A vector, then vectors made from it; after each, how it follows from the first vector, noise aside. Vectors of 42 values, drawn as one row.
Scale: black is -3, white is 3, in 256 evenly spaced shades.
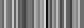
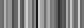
reversed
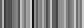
wrapped around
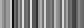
wrapped around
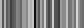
wrapped around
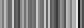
wrapped around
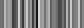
reversed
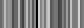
reversed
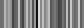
reversed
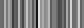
reversed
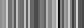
wrapped around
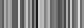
reversed
